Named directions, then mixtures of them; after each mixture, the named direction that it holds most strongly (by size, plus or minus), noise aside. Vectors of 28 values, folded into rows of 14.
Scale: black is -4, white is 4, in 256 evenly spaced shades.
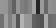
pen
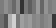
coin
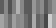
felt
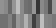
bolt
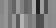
pen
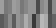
bolt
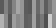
felt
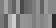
coin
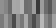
bolt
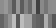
pen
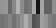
bolt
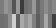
coin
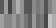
felt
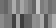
pen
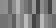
bolt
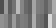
felt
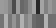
pen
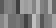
bolt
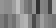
bolt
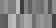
coin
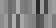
pen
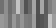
felt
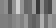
bolt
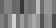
coin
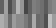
felt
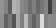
bolt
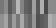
felt
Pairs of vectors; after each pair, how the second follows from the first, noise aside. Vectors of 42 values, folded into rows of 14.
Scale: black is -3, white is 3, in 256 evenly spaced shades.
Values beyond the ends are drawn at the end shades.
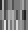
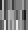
copied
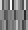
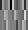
negated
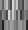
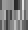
shuffled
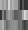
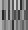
shuffled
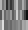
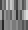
negated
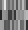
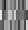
negated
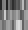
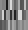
shuffled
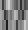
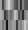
copied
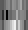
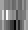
negated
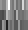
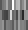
shuffled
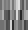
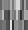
copied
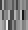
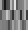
shuffled
